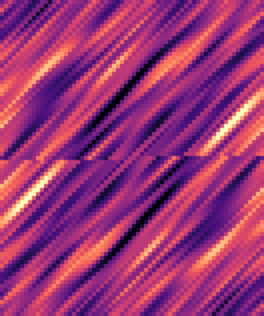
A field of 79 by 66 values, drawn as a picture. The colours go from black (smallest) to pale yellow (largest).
The centre is the ninth with the lowest average. There is no overall slope. It looks the same turned upside down. Streaks slant up to the right.
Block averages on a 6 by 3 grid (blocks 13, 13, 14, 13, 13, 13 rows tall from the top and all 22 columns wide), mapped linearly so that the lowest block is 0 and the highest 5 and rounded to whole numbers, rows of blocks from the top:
3 3 3 / 4 4 3 / 3 0 5 / 5 0 3 / 3 4 4 / 3 3 3
